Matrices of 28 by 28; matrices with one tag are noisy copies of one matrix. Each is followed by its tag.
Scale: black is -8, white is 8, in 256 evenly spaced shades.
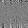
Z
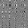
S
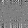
Z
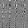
S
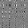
S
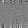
Z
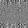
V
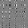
S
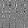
S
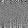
Z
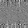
V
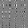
S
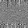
V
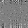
Z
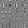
S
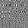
S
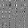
S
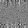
V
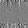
V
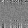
Z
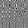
S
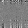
Z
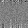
Z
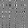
S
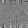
Z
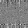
V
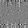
V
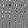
S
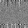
V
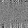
Z
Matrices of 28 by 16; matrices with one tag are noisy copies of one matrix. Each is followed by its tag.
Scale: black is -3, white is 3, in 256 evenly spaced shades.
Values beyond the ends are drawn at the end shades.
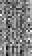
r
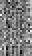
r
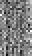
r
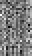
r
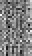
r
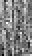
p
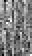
p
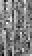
p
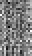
r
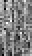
p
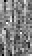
p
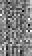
r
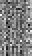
r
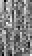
p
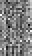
r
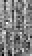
p
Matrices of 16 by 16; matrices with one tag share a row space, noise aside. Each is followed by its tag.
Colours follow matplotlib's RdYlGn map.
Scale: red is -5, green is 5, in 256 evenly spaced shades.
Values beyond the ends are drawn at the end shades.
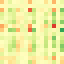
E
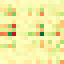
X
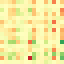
E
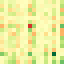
E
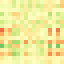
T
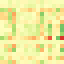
X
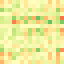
T
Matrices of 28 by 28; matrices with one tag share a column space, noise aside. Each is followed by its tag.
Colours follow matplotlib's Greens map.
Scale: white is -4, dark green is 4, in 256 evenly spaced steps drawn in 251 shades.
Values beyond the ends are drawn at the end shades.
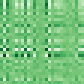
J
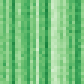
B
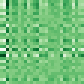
J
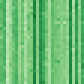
B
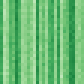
B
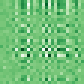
J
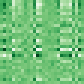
J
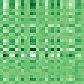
J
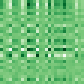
J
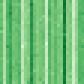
B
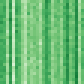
B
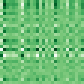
J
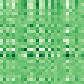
J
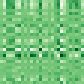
J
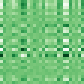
J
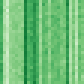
B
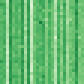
B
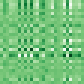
J
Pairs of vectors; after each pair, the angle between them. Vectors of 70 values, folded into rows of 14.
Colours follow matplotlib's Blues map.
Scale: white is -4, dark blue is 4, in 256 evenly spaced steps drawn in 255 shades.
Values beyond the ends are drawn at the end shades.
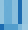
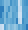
nearly opposite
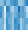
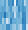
orthogonal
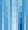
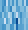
orthogonal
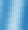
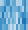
partly aligned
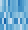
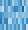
partly aligned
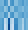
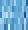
partly opposed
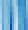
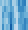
nearly parallel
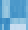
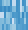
orthogonal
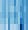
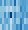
partly aligned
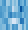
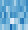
partly aligned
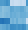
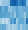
nearly opposite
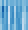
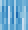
nearly parallel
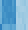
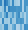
orthogonal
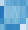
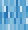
orthogonal
